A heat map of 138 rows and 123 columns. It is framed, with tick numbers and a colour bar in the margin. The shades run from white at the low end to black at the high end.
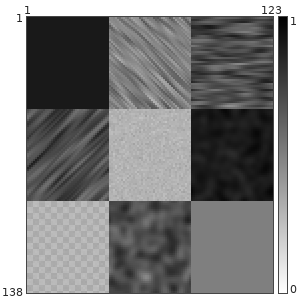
It is made of 3 by 3 panels. Panel 1,1: very high, flat. Panel 1,2: middling, slanting down to the right. Panel 1,3: high, streaked across. Panel 2,1: high, slanting up to the right. Panel 2,2: low, fine-grained, faint in contrast. Panel 2,3: very high, blotchy, faint in contrast. Panel 3,1: low, checkered, faint in contrast. Panel 3,2: high, blotchy. Panel 3,3: middling, flat.
